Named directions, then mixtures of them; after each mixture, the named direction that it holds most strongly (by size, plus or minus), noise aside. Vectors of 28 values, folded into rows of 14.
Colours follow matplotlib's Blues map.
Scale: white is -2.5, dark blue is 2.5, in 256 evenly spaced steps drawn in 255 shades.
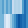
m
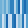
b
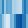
m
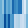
m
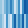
b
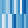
b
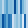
b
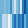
m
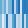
b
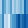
m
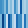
b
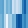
m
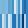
b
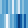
m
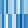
b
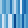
b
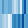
m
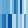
b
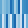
b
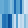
m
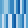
b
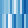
b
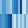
m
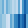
m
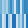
b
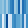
b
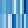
b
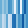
b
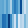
m
